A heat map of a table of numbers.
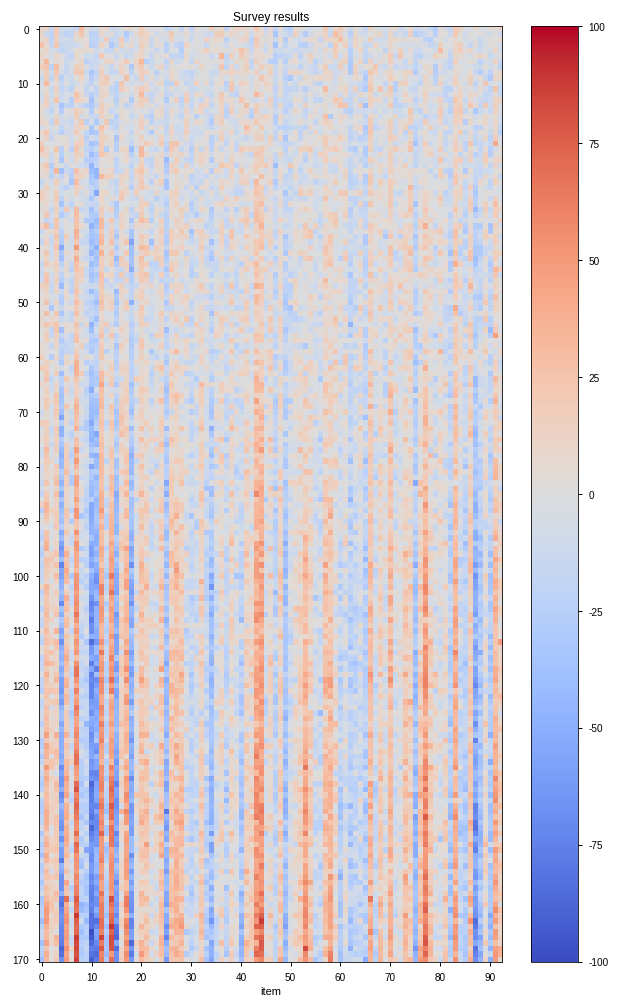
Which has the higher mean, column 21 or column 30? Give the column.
21
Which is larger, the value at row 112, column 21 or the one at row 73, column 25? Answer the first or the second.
the first
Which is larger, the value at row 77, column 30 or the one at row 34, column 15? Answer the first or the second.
the first
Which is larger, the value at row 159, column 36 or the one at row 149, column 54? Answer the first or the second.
the second
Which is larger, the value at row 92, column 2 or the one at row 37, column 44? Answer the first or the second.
the second
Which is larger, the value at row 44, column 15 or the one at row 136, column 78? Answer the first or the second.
the second
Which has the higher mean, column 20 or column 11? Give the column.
20
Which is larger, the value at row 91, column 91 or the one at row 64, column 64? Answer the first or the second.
the first
